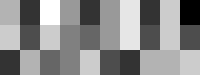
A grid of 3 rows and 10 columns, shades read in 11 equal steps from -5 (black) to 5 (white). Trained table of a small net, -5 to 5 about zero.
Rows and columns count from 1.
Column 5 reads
-3 -1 3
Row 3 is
-3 2 -1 0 3 -2 -3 2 2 3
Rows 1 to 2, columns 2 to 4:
-3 5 1 | -2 3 0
